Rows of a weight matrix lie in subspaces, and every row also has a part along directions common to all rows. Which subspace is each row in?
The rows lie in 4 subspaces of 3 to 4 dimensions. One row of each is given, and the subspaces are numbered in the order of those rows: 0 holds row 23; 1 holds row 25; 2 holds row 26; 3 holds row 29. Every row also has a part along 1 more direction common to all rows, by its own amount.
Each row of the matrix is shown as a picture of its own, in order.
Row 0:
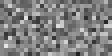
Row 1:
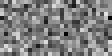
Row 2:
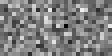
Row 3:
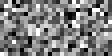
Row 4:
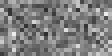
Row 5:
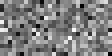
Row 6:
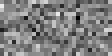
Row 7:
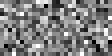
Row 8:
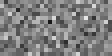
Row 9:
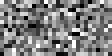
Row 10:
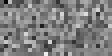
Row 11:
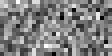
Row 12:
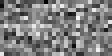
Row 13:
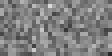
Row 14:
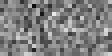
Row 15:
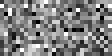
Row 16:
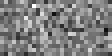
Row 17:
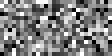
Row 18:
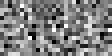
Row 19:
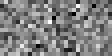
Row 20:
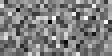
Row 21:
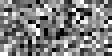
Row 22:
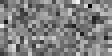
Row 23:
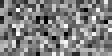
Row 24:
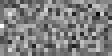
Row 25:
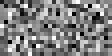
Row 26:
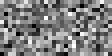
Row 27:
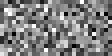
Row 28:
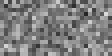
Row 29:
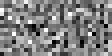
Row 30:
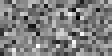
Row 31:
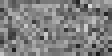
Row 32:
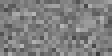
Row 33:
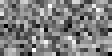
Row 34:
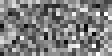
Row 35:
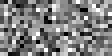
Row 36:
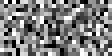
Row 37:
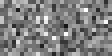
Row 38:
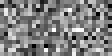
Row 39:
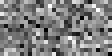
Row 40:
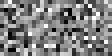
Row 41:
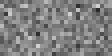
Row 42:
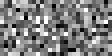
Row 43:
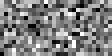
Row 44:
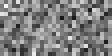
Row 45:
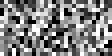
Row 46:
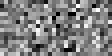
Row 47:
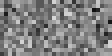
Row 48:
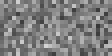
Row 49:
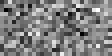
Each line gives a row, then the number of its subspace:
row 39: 2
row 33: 2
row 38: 1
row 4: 1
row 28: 3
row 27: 1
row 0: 0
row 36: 3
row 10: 3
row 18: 0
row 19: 0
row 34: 1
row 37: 0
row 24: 1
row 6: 2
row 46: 0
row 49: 1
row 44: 3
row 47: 3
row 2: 0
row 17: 3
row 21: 2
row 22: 1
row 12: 2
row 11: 3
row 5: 2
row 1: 3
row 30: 2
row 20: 0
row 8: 0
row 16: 2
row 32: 1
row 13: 2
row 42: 0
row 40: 1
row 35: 0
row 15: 1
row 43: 2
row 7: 3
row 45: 3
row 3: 3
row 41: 1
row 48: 3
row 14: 2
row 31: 1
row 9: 2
